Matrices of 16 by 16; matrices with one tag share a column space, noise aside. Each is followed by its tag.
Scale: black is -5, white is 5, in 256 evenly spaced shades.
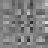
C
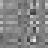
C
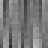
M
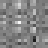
C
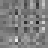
C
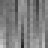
M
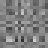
C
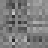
C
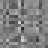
C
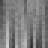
M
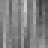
M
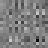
C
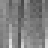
M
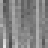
M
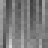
M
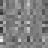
C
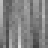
M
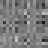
C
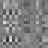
C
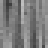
M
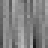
M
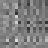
C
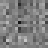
C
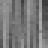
M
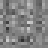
C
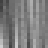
M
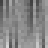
M
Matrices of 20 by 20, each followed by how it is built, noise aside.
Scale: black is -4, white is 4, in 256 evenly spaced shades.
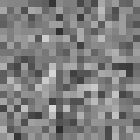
noise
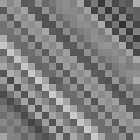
Toeplitz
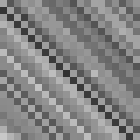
Toeplitz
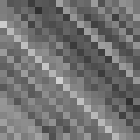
Toeplitz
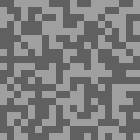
noise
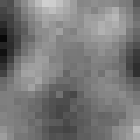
smooth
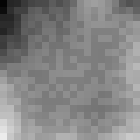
smooth
